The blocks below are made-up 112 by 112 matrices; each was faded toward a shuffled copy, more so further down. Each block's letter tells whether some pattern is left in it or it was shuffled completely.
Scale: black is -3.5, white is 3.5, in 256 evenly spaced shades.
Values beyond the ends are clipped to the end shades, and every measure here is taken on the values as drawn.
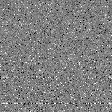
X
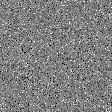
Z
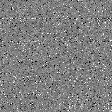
X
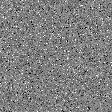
Z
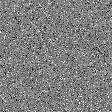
Z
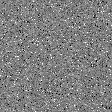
Z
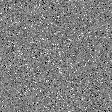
Z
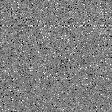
X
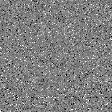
X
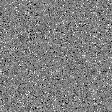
X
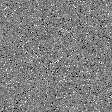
Z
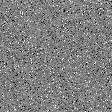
Z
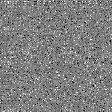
X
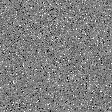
Z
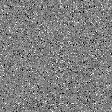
X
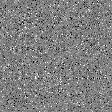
X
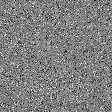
Z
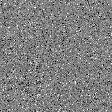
X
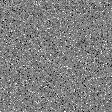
Z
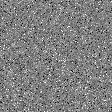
Z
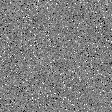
Z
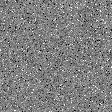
Z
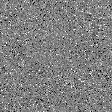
X
